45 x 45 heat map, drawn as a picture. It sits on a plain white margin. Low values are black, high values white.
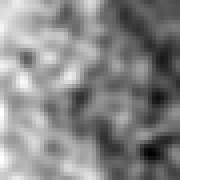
There are no regular stripes. On average the colour sits 50% of the way up the scale. No lone cell stands out from its neighbours. The field climbs toward the left.
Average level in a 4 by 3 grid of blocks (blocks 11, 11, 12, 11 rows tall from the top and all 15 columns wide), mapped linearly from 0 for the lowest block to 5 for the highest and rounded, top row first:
5 2 0 | 4 3 0 | 4 1 1 | 4 3 0
